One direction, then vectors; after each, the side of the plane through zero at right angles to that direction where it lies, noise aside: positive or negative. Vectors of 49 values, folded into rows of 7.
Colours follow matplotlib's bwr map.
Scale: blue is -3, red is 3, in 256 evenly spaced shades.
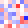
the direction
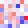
negative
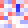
negative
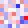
negative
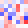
positive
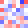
positive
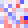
positive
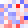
positive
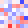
positive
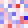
positive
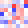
positive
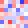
positive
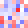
negative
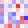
positive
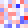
negative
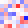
positive
